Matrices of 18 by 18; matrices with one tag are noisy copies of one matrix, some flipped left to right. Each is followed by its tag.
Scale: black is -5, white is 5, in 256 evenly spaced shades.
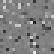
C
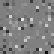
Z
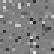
C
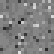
C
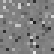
C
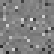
Z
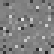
Z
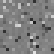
C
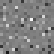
Z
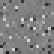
Z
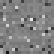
Z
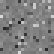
C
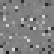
Z
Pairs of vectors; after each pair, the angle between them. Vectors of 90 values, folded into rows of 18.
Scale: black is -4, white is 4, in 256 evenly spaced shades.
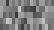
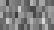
nearly parallel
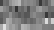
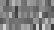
partly aligned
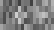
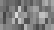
nearly parallel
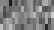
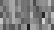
orthogonal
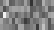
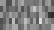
partly opposed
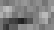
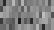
partly aligned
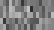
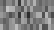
orthogonal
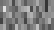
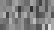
orthogonal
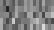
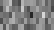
orthogonal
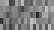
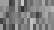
nearly parallel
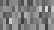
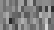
nearly opposite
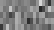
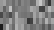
nearly parallel
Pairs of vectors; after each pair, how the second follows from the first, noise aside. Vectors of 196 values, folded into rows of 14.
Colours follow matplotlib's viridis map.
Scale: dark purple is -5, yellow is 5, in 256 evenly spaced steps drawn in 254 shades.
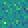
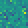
shuffled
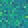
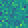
negated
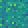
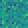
negated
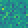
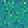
shuffled
